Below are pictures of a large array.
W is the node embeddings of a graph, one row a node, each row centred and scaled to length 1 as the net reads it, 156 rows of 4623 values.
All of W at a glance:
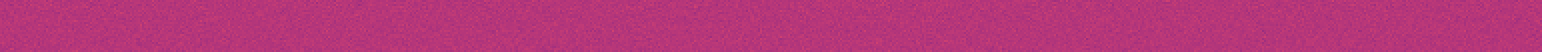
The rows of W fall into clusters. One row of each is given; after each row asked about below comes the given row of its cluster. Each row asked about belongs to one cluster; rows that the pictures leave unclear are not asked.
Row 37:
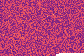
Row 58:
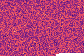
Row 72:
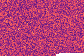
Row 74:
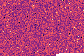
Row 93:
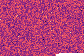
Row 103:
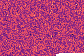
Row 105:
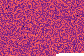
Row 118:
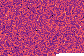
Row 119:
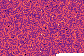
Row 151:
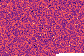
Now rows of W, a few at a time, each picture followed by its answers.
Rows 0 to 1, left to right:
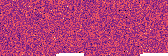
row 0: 72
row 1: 119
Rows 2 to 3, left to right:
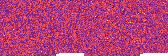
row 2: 119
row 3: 37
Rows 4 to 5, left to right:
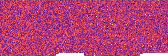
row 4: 37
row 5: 105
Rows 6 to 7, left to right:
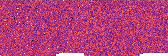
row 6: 74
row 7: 58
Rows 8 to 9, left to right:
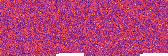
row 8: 103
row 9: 151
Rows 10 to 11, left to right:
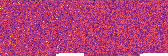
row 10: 74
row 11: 93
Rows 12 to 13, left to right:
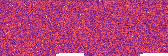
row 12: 119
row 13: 151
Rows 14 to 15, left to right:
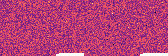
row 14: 119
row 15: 37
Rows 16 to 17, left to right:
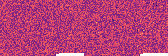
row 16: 74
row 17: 119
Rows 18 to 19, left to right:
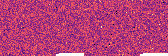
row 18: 103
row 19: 151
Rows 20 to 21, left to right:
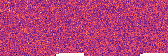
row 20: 103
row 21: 74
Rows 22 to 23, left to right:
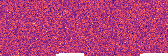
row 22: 151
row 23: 93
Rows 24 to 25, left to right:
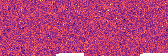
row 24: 103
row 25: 37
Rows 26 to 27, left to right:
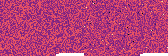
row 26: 37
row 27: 74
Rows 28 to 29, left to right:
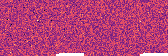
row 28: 118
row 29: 93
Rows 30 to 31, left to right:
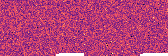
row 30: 58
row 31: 103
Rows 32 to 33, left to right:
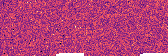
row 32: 119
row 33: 103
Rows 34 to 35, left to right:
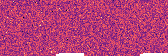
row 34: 58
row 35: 93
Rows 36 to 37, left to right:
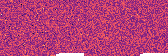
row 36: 118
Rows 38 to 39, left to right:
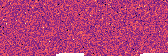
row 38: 74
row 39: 118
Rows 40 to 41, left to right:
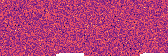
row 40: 72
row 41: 58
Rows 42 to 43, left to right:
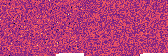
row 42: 93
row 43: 119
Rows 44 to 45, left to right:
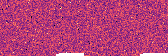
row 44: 105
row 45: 58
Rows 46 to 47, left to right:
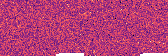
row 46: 58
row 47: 72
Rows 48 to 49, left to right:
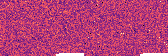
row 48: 151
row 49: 119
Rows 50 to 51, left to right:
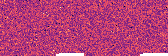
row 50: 58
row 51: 151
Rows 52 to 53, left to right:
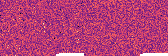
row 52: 37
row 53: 105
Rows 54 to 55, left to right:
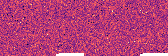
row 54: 105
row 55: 37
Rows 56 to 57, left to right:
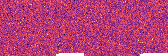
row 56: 105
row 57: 93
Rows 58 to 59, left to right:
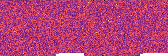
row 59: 74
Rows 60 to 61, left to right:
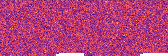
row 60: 151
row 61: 151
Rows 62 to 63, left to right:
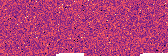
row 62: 74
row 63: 37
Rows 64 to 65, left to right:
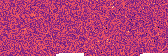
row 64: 103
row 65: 37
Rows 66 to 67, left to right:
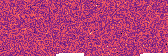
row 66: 103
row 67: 119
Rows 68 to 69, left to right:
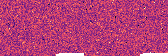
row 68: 93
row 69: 105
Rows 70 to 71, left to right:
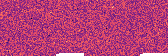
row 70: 72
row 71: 37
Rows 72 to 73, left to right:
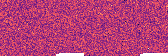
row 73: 103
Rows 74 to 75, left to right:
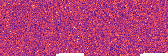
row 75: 72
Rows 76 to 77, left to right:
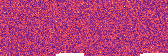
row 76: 93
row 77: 151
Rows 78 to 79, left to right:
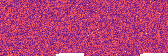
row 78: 118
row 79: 119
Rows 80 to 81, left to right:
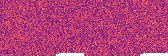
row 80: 37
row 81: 72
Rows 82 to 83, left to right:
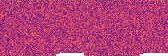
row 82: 72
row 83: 58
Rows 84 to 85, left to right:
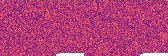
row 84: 72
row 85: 151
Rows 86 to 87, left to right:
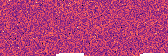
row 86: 74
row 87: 58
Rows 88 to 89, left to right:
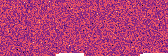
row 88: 93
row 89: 151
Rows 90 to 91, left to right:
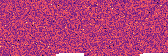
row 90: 151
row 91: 118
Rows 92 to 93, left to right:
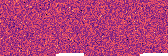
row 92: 93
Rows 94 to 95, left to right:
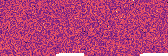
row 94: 37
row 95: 93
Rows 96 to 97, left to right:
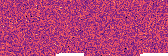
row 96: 58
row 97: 119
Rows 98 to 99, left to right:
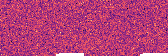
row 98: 93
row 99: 37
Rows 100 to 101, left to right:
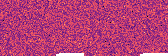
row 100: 72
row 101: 151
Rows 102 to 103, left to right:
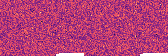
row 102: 103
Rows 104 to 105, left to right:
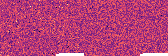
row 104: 58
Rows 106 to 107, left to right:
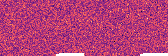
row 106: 118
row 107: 72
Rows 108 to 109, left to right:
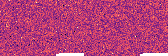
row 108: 74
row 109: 103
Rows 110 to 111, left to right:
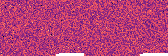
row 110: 58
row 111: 151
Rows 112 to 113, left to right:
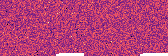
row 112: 119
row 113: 103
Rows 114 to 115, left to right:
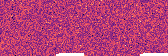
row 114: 37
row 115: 93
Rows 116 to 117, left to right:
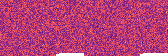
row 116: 118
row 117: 93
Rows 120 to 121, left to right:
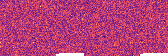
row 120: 151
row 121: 119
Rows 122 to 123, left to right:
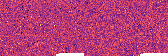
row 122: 105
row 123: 119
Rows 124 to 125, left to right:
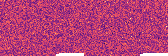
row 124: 37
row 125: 103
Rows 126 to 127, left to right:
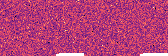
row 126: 119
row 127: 93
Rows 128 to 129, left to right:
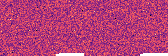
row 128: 118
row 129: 72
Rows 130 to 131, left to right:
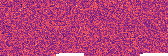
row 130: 118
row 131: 151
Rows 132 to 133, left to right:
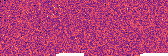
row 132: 37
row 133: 118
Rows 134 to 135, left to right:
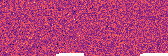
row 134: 151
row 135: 105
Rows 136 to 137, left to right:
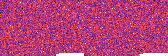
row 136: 119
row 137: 118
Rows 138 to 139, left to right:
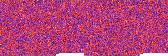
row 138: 103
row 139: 58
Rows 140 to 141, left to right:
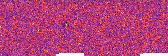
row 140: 151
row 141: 58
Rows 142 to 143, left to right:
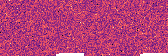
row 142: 74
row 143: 119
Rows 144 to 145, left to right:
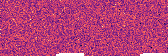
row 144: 37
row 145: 58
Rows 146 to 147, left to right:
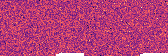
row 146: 58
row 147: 118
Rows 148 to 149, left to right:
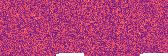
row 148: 103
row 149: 93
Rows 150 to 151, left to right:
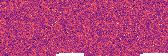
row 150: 151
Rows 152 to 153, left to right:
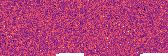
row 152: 58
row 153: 37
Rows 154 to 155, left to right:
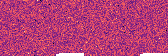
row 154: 103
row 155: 37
